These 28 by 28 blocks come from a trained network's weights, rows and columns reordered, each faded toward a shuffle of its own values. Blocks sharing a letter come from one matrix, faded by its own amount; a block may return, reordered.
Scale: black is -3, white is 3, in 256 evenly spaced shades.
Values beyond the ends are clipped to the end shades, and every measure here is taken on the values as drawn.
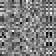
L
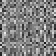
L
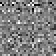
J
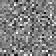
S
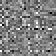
J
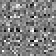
J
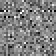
S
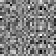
L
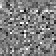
S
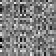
L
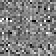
J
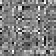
J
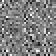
J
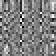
L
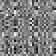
L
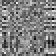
L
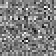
S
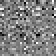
J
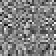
L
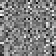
L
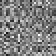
L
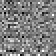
J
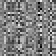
L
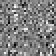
J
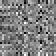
L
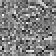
S
